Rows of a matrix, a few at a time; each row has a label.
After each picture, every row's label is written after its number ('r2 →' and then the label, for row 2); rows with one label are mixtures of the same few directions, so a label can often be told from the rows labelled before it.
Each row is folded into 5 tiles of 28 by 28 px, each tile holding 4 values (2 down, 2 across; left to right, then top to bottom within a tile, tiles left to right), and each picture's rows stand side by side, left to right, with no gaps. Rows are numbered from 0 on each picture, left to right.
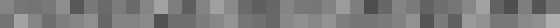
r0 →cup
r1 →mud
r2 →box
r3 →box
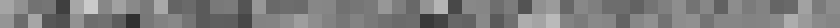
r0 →box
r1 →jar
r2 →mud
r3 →mud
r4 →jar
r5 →jar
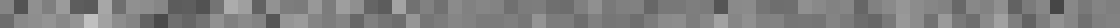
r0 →jar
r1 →box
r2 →box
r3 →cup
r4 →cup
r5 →mud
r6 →jar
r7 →cup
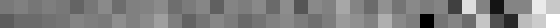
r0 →box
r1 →cup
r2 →jar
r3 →mud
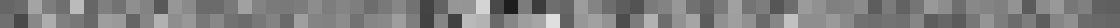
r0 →cup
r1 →mud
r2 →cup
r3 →box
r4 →jar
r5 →jar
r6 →cup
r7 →mud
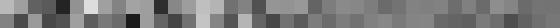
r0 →box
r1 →jar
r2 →mud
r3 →jar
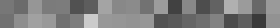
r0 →jar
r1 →cup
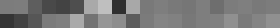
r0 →box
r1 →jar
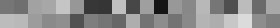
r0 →box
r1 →jar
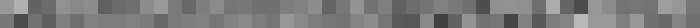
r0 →mud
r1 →mud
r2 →mud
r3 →cup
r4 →mud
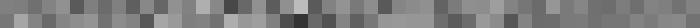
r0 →cup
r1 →cup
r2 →mud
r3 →jar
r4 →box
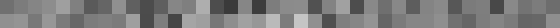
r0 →box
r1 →box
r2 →cup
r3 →cup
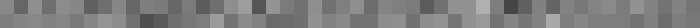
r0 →cup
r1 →box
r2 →cup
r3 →box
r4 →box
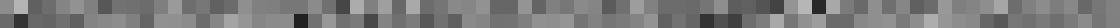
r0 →mud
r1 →jar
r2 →cup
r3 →box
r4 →mud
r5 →box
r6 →jar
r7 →mud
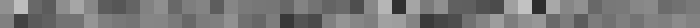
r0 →mud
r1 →cup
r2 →box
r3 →box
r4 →mud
